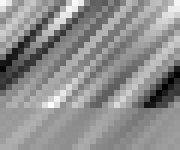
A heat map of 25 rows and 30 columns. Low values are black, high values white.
Streaks slant up to the right. There is no overall slope. A horizontal seam about 70% of the way down splits the table, and the bottom part is calmer. No row or column stands out.
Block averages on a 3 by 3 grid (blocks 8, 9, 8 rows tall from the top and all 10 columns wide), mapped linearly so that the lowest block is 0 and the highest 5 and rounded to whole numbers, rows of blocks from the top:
3 2 5
0 3 1
5 3 2
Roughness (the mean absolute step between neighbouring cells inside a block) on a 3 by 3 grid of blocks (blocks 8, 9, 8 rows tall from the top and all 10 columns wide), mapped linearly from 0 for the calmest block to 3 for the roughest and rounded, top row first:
321 / 222 / 000
